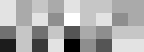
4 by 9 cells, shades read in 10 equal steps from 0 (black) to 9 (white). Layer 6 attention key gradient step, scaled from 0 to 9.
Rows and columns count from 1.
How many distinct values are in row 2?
5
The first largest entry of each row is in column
1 5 2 4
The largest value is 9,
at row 2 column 5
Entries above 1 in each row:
9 9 9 7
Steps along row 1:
down up down up down same down same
